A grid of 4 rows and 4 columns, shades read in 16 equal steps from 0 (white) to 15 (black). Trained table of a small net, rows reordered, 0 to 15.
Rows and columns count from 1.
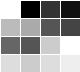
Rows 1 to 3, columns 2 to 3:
15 12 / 5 10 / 10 3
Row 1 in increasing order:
0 12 14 15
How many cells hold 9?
1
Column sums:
15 33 27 26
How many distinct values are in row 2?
4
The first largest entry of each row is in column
2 4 2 2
